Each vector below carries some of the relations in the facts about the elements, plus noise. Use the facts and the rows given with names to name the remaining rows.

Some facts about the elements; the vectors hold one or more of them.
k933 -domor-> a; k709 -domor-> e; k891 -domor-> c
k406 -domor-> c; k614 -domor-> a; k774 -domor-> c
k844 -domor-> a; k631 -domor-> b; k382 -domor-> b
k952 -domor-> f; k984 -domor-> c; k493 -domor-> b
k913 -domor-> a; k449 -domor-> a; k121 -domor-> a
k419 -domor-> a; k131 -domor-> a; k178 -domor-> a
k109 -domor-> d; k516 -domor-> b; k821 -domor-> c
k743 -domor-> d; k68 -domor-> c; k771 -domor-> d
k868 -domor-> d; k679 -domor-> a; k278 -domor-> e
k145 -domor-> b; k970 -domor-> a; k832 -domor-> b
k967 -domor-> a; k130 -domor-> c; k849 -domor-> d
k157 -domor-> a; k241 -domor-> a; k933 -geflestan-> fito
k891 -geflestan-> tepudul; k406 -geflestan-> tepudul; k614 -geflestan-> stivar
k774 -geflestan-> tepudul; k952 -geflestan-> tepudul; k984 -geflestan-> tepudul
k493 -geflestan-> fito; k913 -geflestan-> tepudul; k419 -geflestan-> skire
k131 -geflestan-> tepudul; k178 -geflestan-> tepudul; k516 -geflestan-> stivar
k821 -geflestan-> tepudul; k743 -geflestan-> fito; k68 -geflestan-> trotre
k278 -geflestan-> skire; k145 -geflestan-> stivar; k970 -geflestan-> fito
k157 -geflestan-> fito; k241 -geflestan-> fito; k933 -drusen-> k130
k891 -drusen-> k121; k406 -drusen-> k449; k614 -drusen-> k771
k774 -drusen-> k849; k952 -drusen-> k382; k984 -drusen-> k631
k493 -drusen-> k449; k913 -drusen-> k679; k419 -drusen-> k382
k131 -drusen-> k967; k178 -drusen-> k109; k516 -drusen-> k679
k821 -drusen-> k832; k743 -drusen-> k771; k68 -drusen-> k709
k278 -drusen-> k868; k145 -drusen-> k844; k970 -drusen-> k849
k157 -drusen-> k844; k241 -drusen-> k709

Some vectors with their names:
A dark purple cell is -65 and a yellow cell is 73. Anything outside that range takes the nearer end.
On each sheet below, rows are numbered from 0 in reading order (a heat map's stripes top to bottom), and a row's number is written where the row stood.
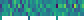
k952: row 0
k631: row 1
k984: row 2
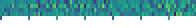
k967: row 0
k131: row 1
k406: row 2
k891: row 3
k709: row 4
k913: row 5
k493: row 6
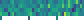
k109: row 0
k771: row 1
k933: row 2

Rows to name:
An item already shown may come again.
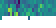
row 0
k614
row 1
k121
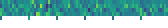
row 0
k631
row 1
k970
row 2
k130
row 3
k868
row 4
k709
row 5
k449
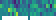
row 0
k516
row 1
k913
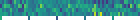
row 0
k406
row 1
k382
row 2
k868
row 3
k145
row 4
k178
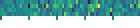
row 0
k679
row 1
k984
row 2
k241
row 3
k419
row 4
k913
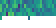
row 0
k493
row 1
k130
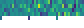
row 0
k967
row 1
k68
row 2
k743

